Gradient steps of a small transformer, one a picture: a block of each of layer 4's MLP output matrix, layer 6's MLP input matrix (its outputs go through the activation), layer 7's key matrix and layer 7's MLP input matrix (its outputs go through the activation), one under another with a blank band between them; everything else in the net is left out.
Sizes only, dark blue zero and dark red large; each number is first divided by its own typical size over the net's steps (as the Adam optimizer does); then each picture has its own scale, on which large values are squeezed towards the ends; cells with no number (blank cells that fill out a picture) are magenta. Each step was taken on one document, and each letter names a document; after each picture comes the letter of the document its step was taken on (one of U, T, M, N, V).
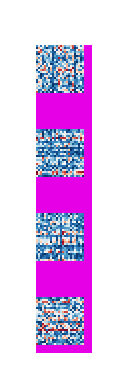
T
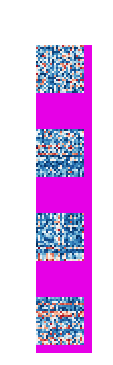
T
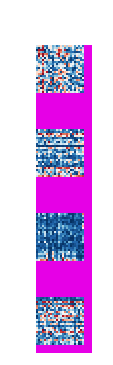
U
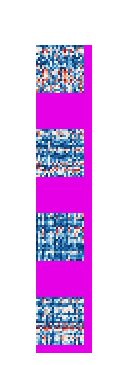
U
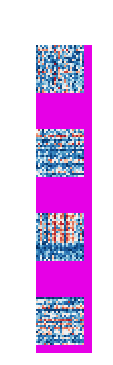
U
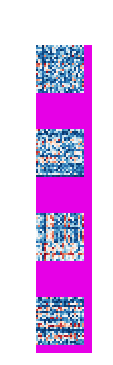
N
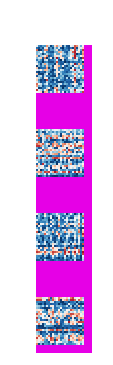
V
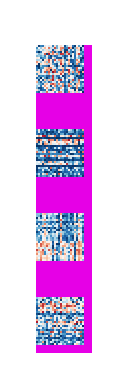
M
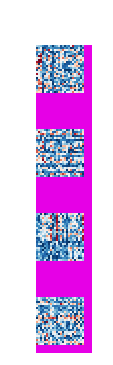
T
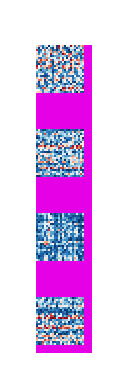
T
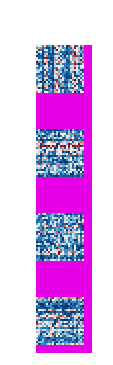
V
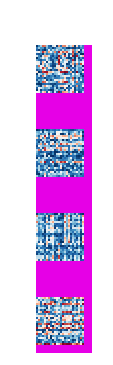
T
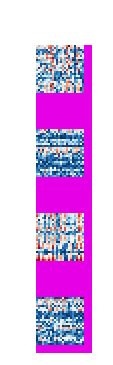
M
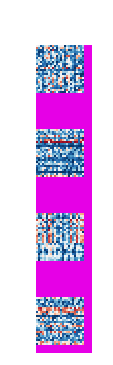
M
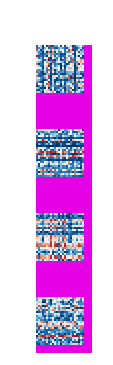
M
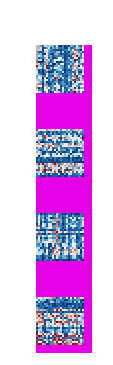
V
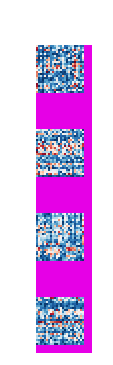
V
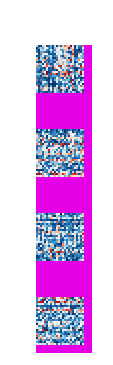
T
